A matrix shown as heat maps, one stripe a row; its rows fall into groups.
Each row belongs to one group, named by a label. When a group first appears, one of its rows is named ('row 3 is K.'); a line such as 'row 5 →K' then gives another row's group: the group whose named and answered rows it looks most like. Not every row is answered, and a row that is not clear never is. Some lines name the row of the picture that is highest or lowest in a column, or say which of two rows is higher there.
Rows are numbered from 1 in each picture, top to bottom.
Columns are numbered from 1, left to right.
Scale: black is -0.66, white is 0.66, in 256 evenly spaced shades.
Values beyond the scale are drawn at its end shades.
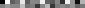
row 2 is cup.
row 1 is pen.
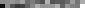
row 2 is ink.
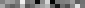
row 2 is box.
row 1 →cup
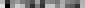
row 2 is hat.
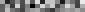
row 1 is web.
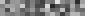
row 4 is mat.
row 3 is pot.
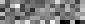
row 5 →ink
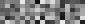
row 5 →web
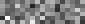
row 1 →web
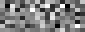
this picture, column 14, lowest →2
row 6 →pen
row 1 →web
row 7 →box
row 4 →pen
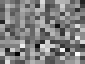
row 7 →box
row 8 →web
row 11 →cup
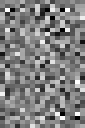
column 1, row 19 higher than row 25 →No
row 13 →box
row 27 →pen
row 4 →hat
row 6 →pot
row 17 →hat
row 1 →cup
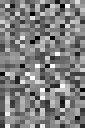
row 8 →mat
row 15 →cup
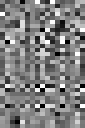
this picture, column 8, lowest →22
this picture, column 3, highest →11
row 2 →box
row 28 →cup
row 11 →pot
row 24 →mat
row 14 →box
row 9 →pen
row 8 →cup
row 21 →hat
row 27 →web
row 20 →pot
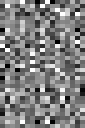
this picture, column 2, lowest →17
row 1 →cup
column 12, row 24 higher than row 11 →Yes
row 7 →cup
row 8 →pen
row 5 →pen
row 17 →hat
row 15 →ink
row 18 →ink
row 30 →cup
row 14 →ink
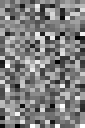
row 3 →web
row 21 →box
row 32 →ink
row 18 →ink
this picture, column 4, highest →29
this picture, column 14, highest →5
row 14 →pen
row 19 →web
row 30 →pen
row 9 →web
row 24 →pen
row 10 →pen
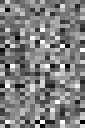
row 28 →pen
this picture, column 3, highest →17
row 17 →pot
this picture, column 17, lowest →31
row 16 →ink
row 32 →hat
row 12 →pot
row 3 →hat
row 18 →pot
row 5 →ink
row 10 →ink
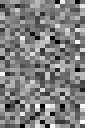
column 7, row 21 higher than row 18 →Yes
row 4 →hat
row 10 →cup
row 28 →web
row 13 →web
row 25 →pot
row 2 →ink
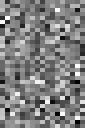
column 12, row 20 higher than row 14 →Yes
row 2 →mat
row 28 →hat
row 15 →web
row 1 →hat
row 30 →mat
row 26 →cup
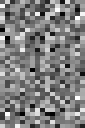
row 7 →pen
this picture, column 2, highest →29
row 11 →hat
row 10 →hat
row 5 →mat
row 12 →box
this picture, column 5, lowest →29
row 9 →cup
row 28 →web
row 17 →pot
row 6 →box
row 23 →cup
